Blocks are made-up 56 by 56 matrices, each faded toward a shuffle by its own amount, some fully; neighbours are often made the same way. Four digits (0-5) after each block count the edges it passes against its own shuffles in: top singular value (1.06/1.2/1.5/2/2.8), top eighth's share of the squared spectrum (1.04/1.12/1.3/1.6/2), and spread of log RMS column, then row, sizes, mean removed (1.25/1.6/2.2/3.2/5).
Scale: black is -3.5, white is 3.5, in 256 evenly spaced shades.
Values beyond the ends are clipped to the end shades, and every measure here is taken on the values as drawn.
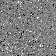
0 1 0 0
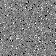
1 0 0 0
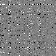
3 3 2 2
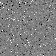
0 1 0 0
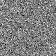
0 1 0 0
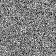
0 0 0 0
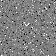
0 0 0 0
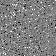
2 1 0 0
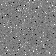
1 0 0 0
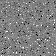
0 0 0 0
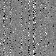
2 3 3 0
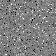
2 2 0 0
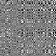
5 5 3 3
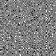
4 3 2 1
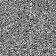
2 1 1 0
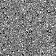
2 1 1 0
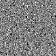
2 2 2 0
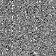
2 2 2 0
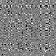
4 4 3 2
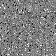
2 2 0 0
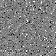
3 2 0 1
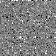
1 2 2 2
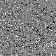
1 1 1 1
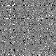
2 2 2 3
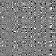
4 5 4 2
